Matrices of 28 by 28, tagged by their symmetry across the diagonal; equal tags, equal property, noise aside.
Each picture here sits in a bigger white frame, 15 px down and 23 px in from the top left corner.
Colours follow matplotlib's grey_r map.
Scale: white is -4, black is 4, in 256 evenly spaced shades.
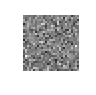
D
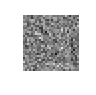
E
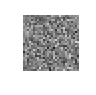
E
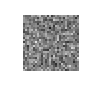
E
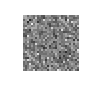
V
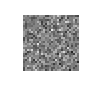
V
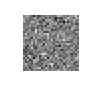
D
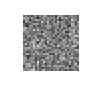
D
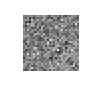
V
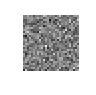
D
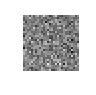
E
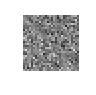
E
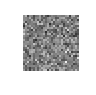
D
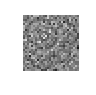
V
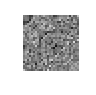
V
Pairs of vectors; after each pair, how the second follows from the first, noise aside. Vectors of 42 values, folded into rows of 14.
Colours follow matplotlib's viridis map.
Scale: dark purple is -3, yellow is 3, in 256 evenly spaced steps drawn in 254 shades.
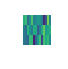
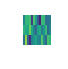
reversed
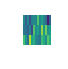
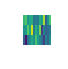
reversed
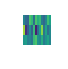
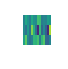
reversed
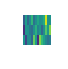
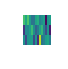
sign-scrambled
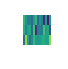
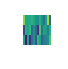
reversed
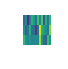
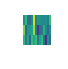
reversed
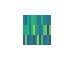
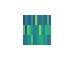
reversed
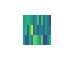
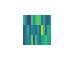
reversed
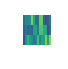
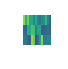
reversed
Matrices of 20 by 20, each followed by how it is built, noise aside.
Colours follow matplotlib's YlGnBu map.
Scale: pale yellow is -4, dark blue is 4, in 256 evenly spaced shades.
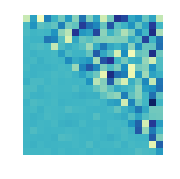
upper triangular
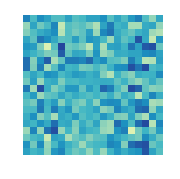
low rank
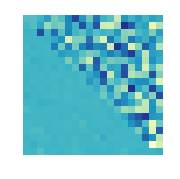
upper triangular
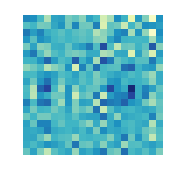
low rank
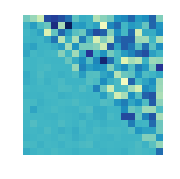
upper triangular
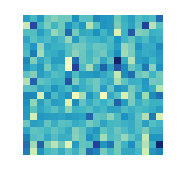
low rank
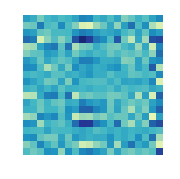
low rank
